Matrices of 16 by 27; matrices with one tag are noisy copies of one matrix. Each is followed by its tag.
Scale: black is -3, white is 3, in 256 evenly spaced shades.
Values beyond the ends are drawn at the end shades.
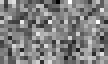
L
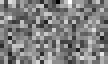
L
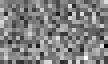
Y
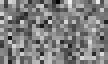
L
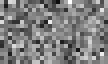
L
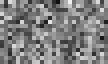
L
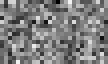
L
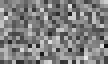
Y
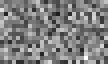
Y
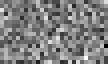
Y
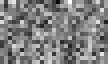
L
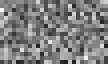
Y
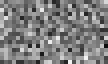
Y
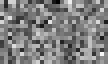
L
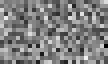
Y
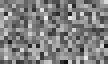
Y
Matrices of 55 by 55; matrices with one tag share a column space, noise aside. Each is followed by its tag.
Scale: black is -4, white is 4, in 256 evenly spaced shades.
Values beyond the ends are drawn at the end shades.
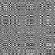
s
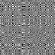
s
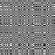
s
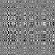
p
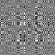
p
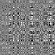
p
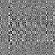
p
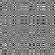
s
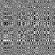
p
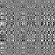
p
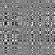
p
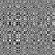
p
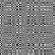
s
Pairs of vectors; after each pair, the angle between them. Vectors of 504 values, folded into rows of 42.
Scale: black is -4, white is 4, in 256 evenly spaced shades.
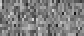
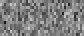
partly aligned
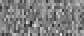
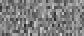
nearly parallel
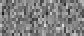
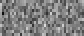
nearly parallel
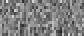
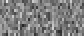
nearly parallel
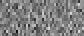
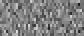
nearly opposite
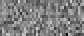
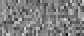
nearly parallel
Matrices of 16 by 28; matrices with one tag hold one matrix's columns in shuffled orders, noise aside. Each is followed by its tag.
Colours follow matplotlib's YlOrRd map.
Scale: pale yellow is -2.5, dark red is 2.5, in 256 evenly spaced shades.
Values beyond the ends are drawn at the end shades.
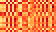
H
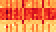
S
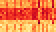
S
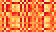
H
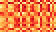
H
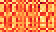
H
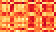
H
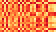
H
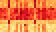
S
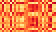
H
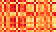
H
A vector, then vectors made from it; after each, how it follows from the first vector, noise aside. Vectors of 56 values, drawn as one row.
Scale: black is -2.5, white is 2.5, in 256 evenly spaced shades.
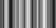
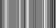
partly zeroed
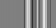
partly zeroed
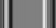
partly zeroed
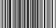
sign-scrambled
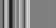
partly zeroed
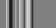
partly zeroed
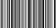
sign-scrambled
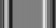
partly zeroed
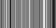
partly zeroed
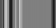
partly zeroed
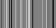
partly zeroed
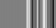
partly zeroed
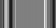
partly zeroed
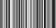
sign-scrambled
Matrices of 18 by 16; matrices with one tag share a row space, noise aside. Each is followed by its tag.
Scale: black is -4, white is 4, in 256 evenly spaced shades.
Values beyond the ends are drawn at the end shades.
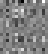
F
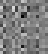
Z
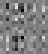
F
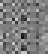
Z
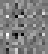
F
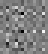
F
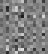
F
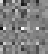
Z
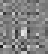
Z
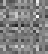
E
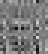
E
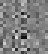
Z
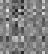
F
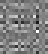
E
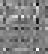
E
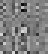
Z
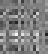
E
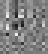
F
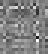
E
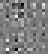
F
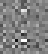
Z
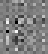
F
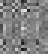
Z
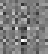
Z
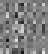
F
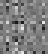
F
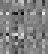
F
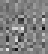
F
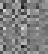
Z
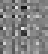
Z
